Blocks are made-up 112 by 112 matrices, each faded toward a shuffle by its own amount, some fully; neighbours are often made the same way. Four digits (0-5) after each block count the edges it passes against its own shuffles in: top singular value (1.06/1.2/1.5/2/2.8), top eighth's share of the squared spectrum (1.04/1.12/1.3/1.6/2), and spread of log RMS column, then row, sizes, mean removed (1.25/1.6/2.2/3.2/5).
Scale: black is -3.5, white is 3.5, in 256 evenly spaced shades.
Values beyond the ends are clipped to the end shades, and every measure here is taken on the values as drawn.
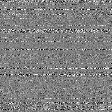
3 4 0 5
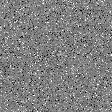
2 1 0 0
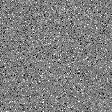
3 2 1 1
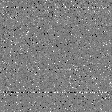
4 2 0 1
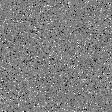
1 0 0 0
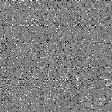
4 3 1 3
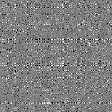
5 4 2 3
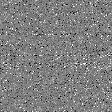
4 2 0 2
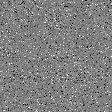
2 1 0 1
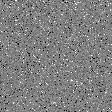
2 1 0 0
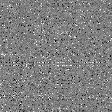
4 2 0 2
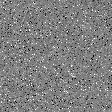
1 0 0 0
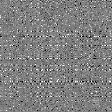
5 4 2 3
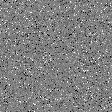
2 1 0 0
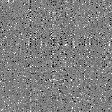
4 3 2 2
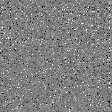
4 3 1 1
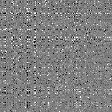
5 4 3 3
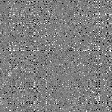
4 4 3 2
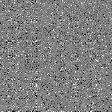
4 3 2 1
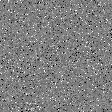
0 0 0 0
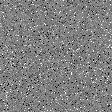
0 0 0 0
